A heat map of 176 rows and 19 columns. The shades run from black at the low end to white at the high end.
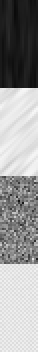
The table splits into 4 rows of 1 panel. Panel 1,1: very low, streaked downward, faint in contrast. Panel 2,1: very high, slanting up to the right, faint in contrast. Panel 3,1: middling, fine-grained, strong in contrast. Panel 4,1: very high, checkered, faint in contrast.
